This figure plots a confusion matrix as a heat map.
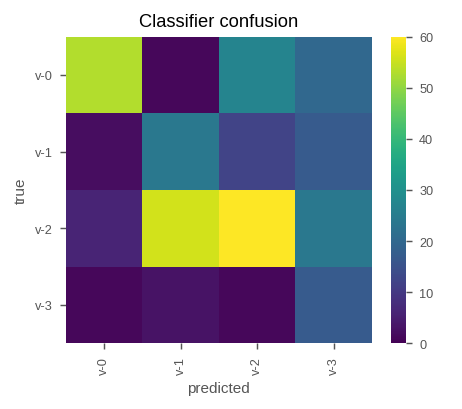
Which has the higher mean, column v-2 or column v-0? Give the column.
v-2
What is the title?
Classifier confusion
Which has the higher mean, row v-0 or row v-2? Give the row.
v-2
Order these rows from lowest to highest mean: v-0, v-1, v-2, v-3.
v-3, v-1, v-0, v-2
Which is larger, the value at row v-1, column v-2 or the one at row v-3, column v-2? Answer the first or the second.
the first
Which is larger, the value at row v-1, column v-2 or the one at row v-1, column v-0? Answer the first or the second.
the first
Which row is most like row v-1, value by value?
v-3
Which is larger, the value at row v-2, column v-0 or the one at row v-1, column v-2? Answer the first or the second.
the second
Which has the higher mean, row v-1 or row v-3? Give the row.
v-1
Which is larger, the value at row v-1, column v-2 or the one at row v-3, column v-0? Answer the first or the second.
the first
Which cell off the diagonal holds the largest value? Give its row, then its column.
v-2, v-1
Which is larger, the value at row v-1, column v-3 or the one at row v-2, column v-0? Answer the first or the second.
the first
